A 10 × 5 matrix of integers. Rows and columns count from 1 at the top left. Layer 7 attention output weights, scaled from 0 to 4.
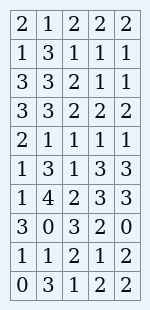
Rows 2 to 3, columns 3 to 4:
1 1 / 2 1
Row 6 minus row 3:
-2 0 -1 2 2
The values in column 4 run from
1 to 3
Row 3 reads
3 3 2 1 1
